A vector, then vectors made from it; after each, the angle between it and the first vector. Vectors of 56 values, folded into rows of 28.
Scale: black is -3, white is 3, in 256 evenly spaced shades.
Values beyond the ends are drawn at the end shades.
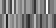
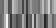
orthogonal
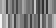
partly opposed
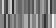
partly opposed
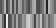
nearly opposite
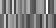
nearly parallel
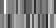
orthogonal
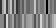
nearly opposite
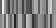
partly opposed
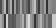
nearly opposite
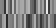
nearly parallel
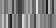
partly opposed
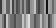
nearly opposite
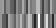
orthogonal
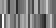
orthogonal
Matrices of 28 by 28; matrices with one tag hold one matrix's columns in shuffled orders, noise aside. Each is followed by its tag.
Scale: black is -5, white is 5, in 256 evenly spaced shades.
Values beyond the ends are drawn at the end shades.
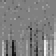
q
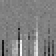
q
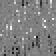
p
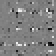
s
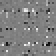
s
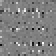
s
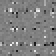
s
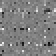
s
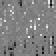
p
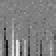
q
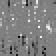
p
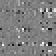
s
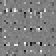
s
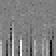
q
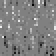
p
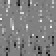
p
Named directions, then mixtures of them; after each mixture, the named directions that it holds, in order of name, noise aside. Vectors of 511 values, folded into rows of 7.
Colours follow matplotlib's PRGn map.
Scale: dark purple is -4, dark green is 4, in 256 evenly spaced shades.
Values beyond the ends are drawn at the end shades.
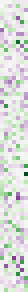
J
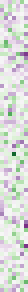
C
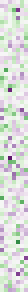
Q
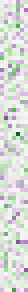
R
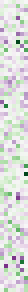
J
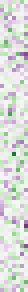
C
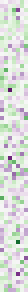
Q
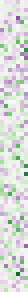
C, J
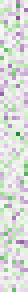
J, R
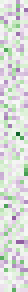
J, R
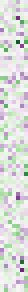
J, Q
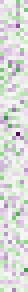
R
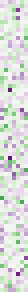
Q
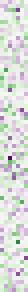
Q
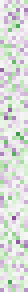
C, R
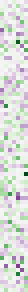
J
